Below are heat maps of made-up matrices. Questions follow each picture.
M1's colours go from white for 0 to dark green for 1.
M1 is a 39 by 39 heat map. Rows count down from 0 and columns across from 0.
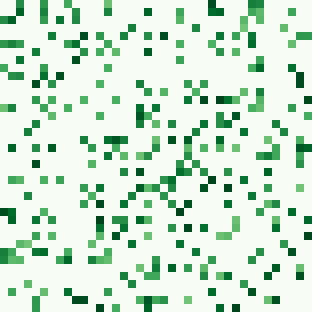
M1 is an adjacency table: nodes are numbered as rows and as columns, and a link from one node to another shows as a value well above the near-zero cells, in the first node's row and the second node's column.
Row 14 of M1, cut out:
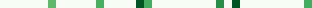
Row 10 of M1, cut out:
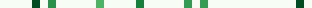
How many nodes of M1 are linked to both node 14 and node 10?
3
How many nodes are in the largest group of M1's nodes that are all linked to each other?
5
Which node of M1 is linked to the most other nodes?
node 18
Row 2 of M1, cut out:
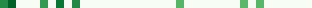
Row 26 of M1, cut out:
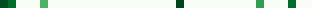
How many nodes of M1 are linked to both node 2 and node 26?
5
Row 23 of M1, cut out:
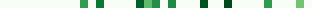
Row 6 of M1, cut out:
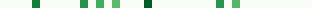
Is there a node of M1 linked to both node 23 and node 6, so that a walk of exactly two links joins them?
yes
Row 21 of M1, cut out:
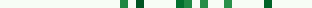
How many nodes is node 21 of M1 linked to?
7
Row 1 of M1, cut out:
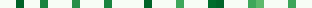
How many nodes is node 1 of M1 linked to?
11
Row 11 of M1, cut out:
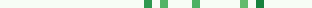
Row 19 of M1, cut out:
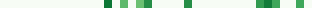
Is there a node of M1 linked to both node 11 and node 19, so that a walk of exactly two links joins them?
yes
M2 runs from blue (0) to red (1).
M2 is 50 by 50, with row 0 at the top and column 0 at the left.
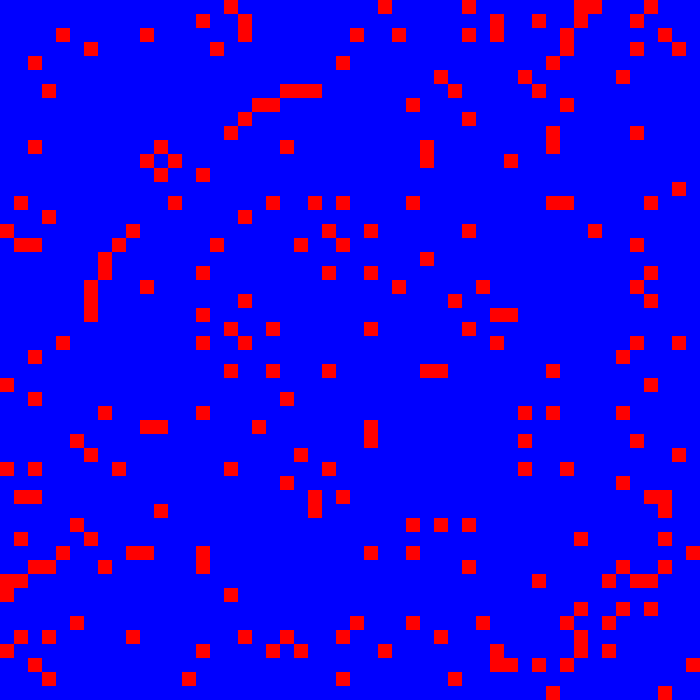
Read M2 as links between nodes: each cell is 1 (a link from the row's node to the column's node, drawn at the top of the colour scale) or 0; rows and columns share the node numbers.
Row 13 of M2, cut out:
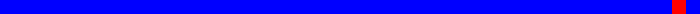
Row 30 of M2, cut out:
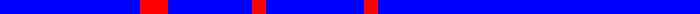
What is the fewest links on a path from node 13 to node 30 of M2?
6
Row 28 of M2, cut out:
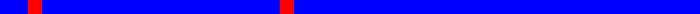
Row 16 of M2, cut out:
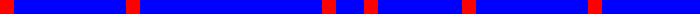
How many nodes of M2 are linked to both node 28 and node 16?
0
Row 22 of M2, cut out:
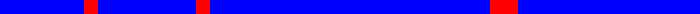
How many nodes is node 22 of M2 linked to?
4
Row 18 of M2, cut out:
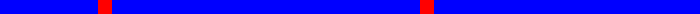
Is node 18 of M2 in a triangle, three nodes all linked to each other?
no
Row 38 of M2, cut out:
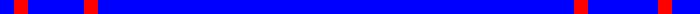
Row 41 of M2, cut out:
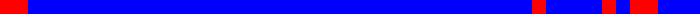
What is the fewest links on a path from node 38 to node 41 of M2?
1
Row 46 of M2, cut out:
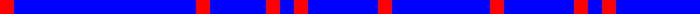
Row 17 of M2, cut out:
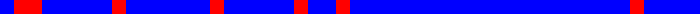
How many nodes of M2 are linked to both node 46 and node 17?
1
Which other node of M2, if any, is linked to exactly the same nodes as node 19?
none
